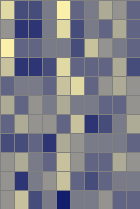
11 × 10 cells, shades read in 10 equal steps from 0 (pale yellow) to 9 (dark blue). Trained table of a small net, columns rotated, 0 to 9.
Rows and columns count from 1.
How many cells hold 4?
17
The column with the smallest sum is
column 5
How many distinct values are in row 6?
4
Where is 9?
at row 11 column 5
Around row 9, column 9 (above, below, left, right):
5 5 6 4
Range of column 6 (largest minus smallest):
6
